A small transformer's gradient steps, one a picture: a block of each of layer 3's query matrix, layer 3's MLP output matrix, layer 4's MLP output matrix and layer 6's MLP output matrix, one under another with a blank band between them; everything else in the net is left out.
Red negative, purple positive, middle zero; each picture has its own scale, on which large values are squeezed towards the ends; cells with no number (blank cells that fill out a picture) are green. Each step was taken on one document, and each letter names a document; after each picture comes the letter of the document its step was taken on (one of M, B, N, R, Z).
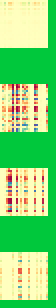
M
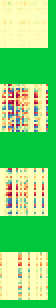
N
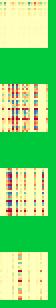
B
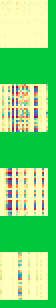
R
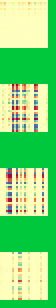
B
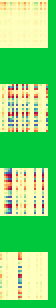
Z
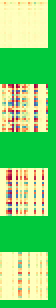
M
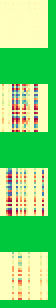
B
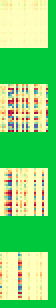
Z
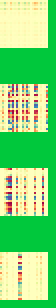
Z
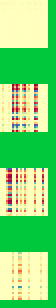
B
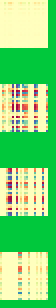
N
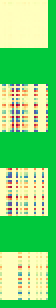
N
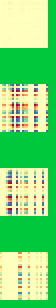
N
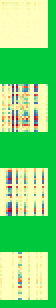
R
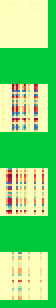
B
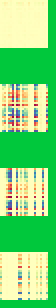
N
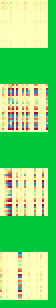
Z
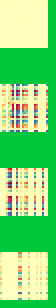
N
